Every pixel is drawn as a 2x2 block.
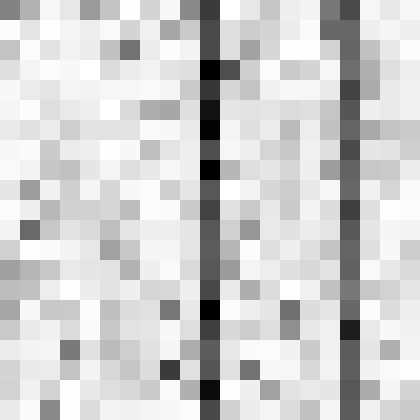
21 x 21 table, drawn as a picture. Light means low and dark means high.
Most values sit low, with a long tail of high ones. Overall the values sit about 20% of the way up the scale. No overall slope runs across the table. Columns 11 and 18 differ from the columns beside them.
